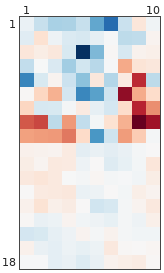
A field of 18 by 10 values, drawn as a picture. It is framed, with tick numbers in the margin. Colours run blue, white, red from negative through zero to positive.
Histogram: heavy tails on both sides. Average level on the scale: 50%. Ninth with the highest average: middle right. Seam: horizontal, 50% of the way down, the bottom part calmer.
